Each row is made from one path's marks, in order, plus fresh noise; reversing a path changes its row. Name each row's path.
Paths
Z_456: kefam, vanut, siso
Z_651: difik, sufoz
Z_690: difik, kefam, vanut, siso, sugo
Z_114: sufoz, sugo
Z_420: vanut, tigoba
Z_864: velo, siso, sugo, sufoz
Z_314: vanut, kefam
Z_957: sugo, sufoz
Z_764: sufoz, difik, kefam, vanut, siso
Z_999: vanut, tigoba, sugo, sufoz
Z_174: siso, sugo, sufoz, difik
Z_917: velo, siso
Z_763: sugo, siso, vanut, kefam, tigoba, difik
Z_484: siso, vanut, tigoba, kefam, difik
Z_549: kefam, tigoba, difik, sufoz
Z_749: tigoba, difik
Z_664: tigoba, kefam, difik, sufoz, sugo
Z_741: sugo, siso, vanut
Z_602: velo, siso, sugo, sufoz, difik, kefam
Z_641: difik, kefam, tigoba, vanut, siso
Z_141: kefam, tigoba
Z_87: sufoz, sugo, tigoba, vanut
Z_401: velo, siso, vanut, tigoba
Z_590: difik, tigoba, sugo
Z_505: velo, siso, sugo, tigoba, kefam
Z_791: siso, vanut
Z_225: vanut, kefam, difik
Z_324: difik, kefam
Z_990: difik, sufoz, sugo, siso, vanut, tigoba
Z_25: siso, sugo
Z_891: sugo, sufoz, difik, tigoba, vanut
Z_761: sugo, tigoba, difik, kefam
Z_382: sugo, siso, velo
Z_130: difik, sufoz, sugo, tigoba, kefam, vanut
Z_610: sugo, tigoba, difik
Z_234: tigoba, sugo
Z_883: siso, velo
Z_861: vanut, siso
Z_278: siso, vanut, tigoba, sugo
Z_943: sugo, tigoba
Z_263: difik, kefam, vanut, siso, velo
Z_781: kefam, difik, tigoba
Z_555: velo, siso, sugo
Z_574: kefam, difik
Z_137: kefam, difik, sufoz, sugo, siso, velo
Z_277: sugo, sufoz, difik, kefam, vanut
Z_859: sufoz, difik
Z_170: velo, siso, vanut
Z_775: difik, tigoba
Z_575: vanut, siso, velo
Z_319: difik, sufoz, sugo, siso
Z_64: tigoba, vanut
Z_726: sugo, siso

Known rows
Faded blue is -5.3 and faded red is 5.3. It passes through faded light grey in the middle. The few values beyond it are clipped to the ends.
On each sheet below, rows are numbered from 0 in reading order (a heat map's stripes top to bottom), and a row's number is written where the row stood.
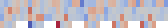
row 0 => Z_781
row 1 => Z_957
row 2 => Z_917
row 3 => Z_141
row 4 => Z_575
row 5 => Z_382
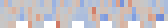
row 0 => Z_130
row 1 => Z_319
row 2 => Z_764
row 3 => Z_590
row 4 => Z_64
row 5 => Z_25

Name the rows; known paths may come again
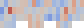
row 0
Z_749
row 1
Z_741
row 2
Z_775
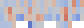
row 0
Z_590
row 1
Z_999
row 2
Z_943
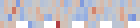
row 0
Z_314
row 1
Z_664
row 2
Z_456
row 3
Z_781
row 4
Z_278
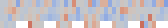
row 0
Z_602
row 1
Z_641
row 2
Z_401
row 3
Z_170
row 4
Z_484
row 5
Z_382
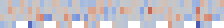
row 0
Z_174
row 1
Z_114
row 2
Z_555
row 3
Z_141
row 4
Z_763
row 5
Z_610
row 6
Z_319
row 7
Z_957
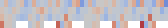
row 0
Z_764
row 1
Z_277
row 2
Z_575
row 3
Z_130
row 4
Z_263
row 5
Z_883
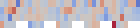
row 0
Z_324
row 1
Z_549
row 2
Z_761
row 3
Z_64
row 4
Z_917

